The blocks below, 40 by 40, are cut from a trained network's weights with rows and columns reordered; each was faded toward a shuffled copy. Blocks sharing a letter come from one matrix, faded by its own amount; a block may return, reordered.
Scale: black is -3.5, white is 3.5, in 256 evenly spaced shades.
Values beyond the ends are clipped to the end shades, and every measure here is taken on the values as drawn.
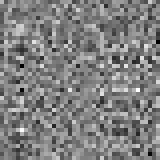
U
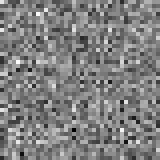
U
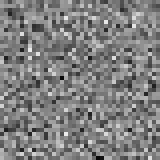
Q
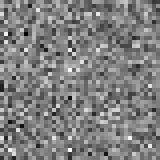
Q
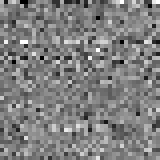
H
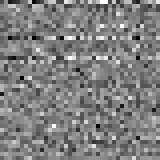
H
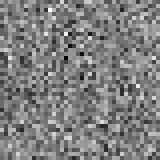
Q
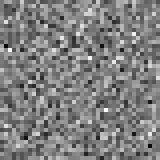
Q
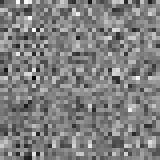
U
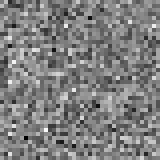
Q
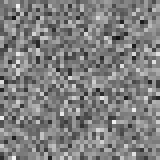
Q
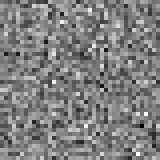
Q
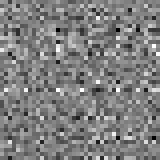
U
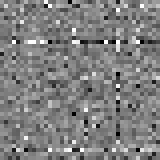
H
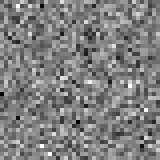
Q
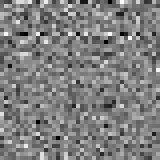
H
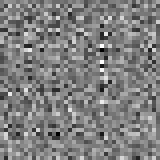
U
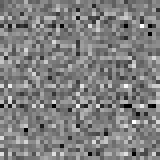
H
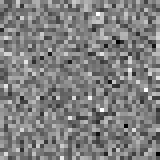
Q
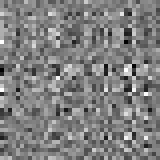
U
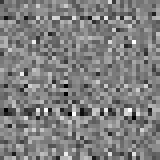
H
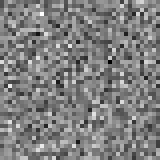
Q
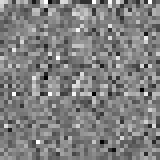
H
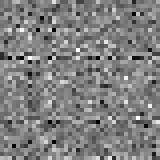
H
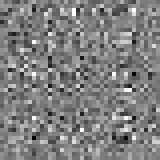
U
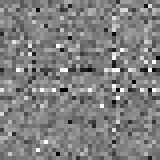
H
